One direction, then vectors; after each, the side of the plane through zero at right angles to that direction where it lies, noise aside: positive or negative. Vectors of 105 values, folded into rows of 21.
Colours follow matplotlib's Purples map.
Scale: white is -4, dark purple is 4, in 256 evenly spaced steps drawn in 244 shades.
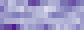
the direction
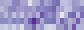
negative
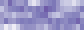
negative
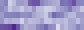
positive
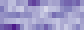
positive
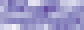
negative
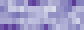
positive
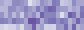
negative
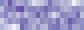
negative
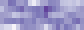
negative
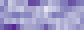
positive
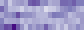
positive
